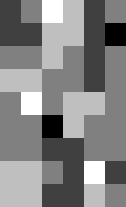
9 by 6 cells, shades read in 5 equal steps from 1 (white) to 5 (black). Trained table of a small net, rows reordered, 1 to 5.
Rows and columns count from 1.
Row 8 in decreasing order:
4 4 3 2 2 1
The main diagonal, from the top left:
4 4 2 3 2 3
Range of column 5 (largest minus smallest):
3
